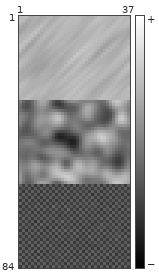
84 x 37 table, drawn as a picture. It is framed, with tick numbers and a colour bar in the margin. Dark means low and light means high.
The table splits into 3 rows of 1 panel. Panel 1,1: high, slanting up to the right, faint in contrast. Panel 2,1: middling, blotchy, strong in contrast. Panel 3,1: low, checkered.
